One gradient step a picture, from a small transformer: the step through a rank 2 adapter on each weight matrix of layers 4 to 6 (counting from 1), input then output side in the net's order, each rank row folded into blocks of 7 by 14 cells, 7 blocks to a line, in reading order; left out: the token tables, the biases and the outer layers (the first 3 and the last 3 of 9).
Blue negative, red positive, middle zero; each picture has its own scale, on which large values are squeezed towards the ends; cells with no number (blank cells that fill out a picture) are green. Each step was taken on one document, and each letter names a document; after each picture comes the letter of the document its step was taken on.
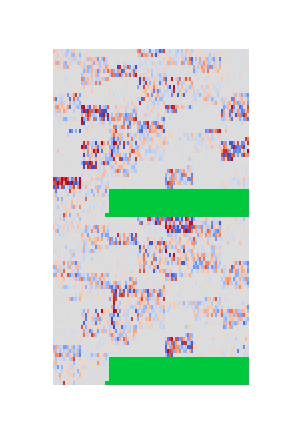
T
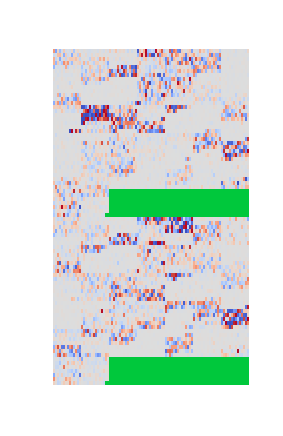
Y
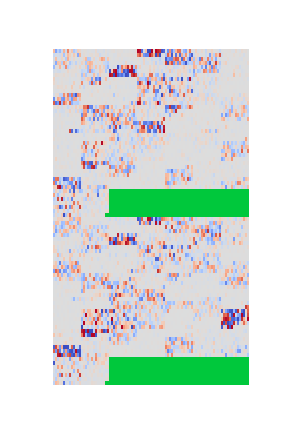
T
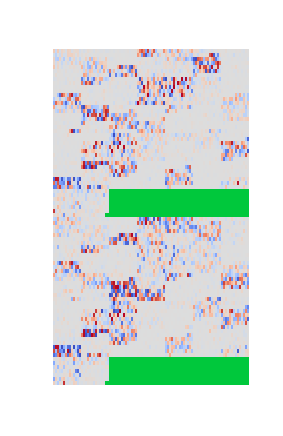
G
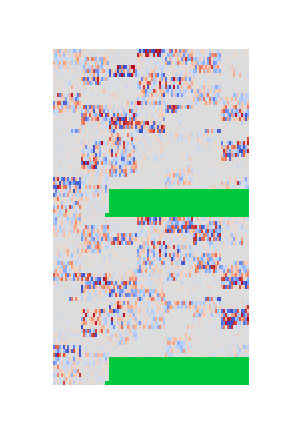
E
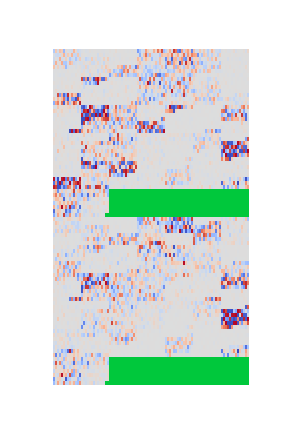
Y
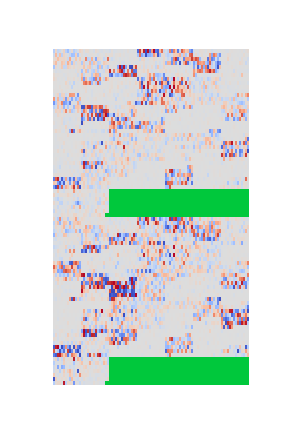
G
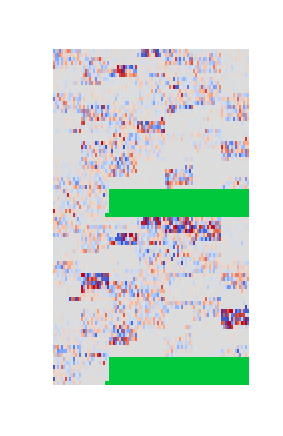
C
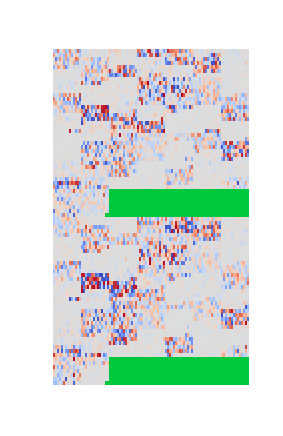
C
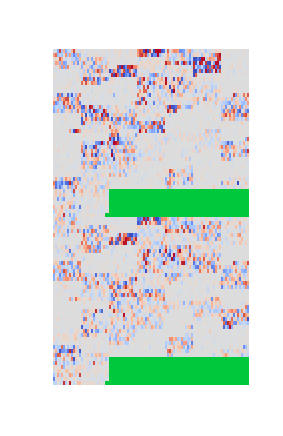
E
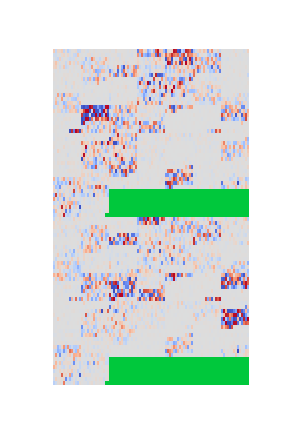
Y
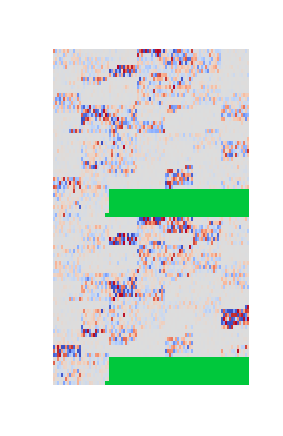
Y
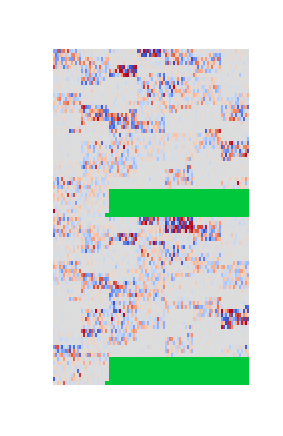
G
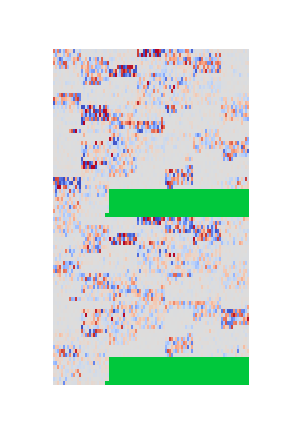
E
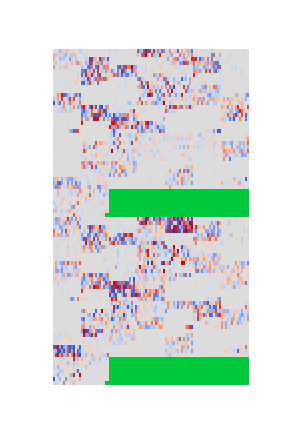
G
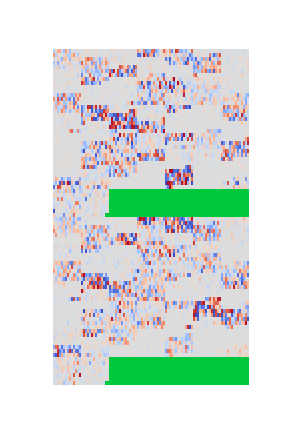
G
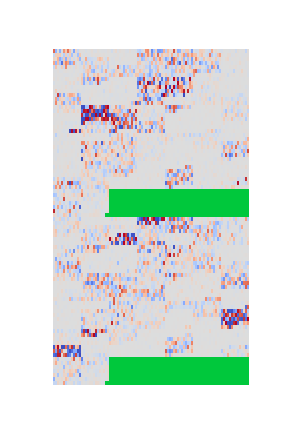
Y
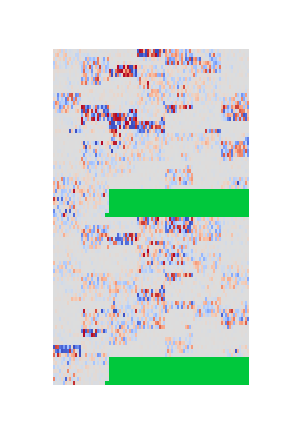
C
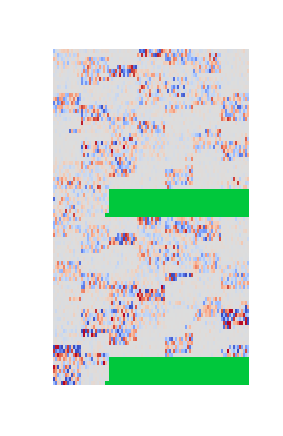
C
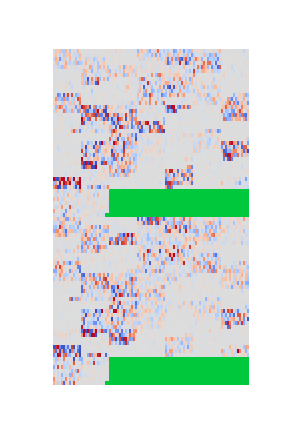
E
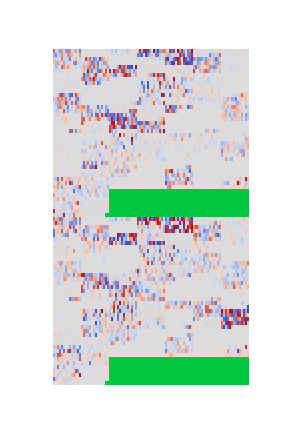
G
